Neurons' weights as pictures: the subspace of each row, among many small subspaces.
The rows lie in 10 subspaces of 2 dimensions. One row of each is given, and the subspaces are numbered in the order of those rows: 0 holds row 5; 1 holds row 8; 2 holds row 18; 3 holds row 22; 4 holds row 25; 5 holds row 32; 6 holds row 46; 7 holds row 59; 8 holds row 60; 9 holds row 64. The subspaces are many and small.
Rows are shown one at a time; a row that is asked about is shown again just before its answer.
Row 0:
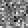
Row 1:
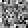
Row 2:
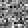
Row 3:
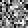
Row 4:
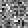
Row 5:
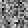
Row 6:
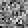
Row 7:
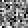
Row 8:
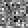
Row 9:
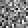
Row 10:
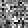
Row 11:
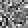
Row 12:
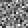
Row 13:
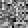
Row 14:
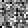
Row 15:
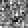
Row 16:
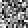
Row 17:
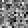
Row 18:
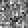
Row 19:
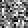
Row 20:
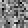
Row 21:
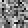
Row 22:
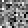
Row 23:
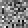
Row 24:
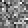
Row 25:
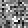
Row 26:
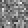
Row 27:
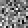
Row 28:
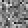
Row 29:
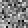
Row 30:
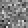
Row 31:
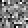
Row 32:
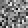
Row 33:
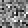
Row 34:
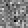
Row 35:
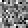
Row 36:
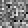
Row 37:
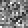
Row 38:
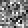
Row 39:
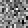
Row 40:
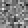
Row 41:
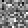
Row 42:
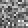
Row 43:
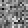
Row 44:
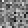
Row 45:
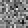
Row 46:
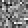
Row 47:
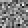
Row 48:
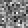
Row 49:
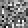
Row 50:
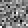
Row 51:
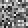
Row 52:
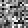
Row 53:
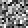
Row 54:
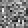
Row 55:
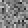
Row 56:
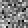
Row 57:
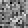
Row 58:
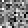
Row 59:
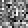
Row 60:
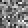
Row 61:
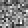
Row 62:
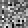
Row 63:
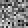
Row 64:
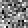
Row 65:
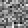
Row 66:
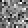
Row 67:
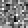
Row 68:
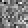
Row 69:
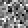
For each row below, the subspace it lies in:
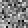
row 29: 9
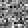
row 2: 4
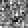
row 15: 2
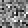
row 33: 7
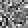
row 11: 5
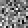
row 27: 5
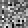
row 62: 6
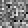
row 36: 7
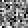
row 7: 3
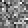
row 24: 6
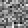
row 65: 4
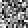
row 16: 9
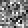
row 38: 2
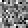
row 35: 8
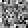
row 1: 8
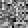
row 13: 7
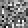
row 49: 6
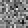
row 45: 5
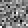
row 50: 7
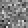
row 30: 9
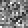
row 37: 2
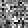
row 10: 4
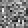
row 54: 0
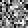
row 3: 5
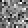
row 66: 9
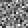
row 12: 7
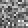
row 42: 8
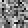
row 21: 0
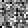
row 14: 3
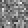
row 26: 0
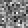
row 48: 1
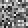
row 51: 8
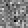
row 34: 1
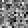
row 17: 3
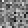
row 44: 3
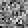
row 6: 2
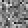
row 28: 6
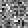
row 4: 4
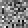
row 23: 6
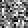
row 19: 0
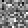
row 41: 3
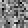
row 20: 0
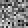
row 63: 8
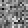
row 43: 4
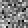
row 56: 9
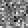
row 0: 1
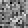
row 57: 2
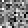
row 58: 3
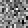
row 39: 5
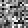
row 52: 4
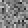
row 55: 6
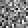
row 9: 5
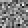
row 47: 7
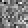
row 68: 8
